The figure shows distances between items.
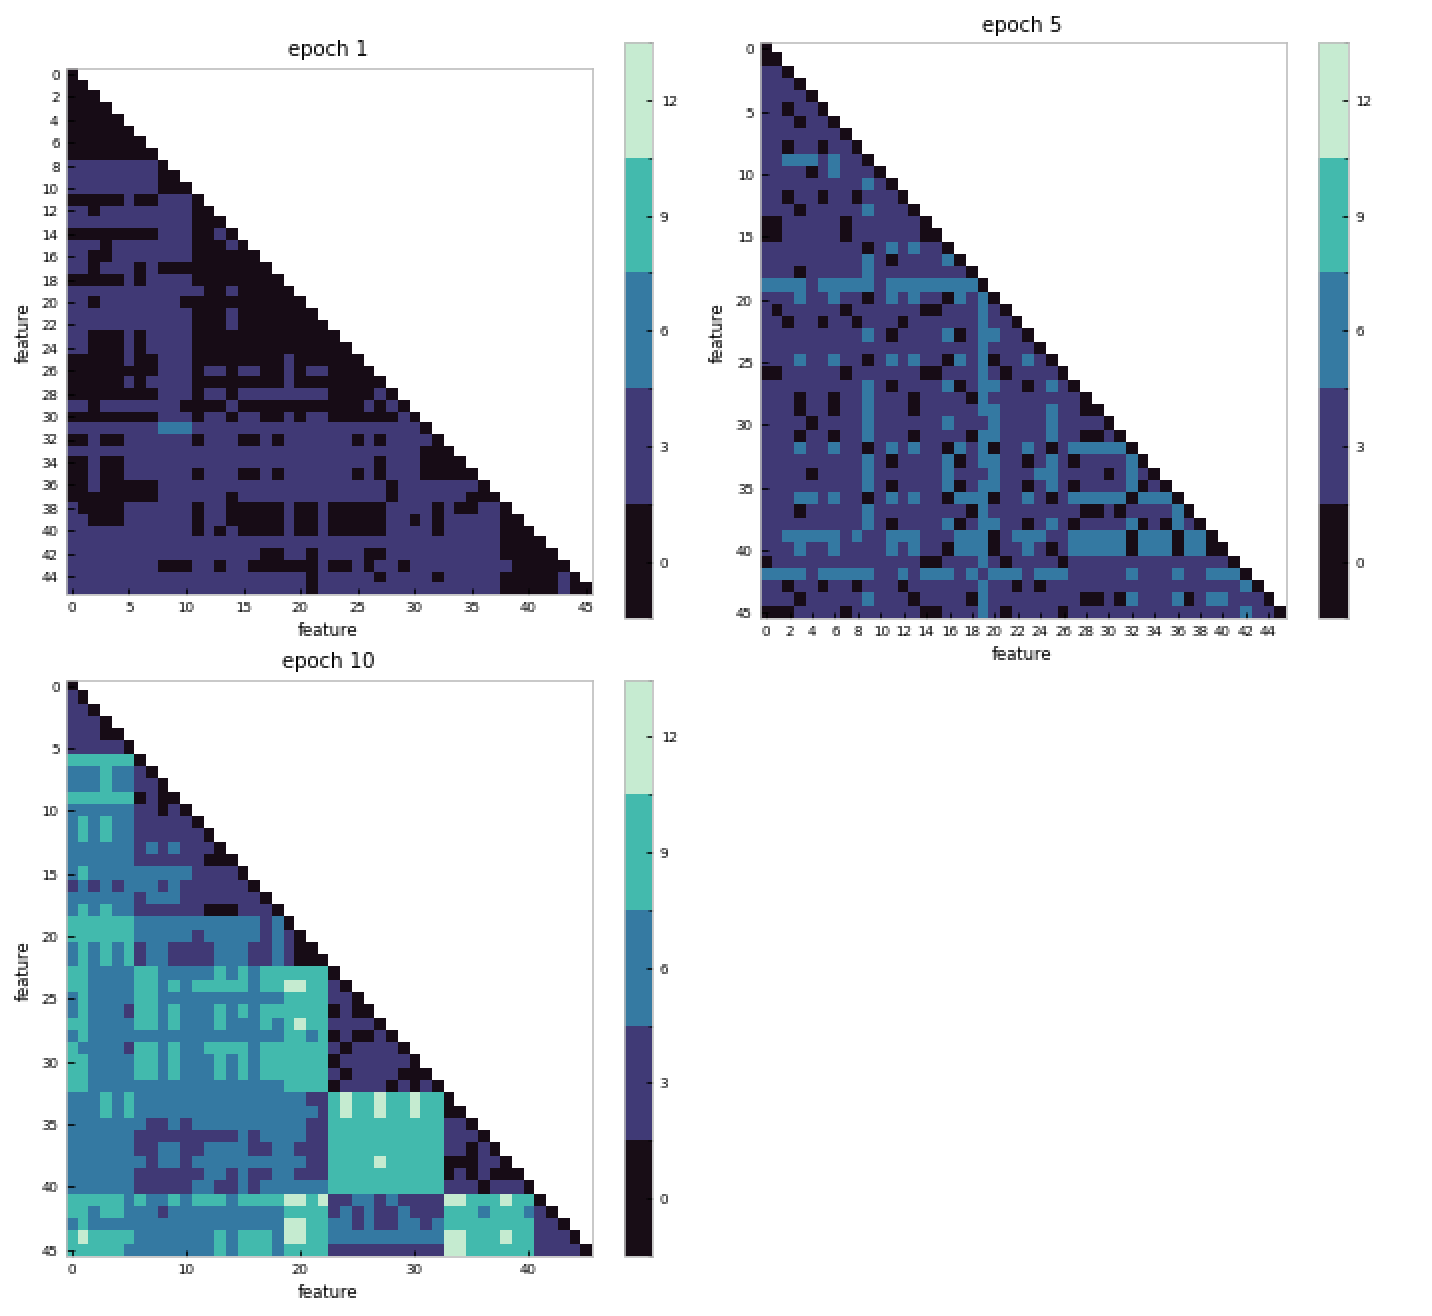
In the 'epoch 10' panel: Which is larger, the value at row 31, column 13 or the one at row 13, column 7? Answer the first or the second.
the first
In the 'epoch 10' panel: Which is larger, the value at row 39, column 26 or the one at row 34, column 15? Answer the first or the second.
the first
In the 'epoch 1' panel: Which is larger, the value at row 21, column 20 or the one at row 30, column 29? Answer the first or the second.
the second
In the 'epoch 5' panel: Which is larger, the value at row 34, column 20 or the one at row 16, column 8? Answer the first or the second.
the first
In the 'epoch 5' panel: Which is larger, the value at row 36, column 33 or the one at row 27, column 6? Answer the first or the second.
the first
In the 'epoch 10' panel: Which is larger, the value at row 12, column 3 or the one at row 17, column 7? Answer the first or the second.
the first
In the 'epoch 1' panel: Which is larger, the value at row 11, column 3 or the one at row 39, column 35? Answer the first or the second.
the second
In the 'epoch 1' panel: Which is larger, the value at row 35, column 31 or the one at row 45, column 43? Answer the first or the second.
the second
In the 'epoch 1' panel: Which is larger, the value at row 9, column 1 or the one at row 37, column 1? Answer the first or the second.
the first
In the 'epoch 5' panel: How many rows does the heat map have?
46
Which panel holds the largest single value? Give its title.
epoch 10
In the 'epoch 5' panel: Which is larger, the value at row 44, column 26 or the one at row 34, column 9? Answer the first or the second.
the second
